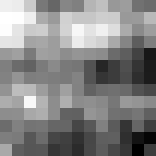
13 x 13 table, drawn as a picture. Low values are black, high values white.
The bottom right is the ninth with the lowest average. Overall the values sit about 50% of the way up the scale. No single row or column stands out from its neighbours. Values rise toward the top left. The ninth with the highest average is the top left. Horizontal stripes repeat 2 times down the table.
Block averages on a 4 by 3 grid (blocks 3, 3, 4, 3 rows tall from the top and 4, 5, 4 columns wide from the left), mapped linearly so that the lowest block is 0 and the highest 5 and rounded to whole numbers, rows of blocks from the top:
5 4 3 | 3 3 1 | 3 2 1 | 2 1 0
